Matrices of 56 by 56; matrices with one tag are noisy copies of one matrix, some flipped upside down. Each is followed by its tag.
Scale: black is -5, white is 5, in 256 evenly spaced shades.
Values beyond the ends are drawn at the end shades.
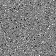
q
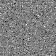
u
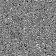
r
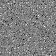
u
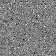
u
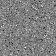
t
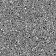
t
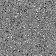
r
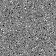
t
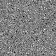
u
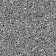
t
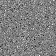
q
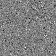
t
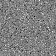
q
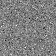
t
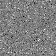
u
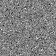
t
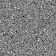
u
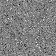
r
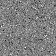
t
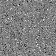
r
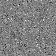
r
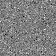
u
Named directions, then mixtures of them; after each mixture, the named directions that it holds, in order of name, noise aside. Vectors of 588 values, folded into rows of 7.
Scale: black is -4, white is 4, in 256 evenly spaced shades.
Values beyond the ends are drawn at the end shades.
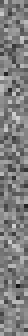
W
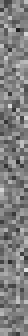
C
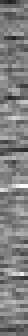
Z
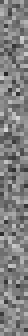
W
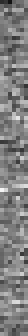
C, W, Z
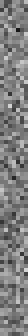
C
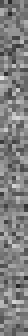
W, Z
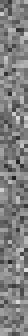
C, W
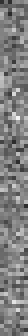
C, W, Z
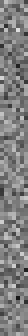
C, W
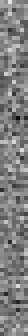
C, W, Z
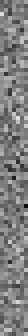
C, W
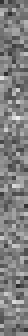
W, Z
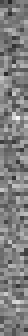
C, W, Z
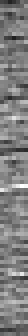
Z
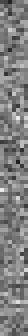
C, W, Z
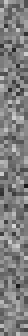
C, W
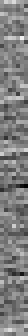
W, Z
